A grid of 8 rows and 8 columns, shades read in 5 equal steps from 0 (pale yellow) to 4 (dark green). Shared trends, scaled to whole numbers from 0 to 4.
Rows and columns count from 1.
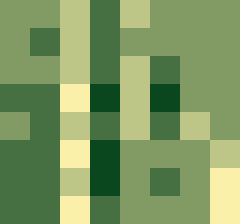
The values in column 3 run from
0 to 1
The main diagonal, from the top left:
2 3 1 4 1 2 2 0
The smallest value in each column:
2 2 0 3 1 2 1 0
